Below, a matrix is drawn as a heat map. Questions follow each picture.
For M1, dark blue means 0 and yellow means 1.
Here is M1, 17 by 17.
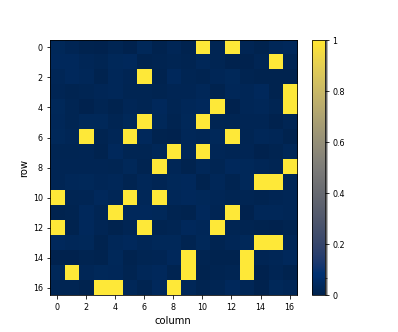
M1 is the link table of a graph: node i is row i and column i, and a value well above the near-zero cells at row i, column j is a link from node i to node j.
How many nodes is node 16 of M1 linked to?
3
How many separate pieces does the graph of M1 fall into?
2
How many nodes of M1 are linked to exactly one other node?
3
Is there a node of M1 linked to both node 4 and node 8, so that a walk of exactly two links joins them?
yes
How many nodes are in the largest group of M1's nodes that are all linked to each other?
2
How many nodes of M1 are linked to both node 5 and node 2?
1
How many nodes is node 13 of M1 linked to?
2
